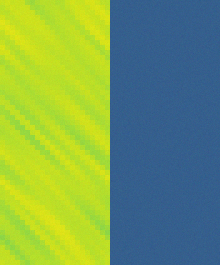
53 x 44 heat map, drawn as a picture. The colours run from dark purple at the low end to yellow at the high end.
It is made of 1 by 2 panels. Panel 1,1: very high, slanting down to the right, faint in contrast. Panel 1,2: low, flat.
